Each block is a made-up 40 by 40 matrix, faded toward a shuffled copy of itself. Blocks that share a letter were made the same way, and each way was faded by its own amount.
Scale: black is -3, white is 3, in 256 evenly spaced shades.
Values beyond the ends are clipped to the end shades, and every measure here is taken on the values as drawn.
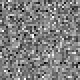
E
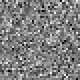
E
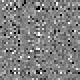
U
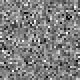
E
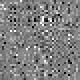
U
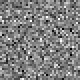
E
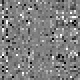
U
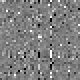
U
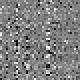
U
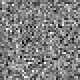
E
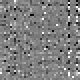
U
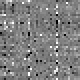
U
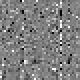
U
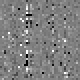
U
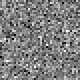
E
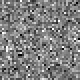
E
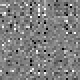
U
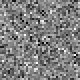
E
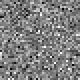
E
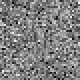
E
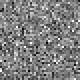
E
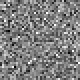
E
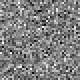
E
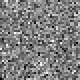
E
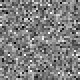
E
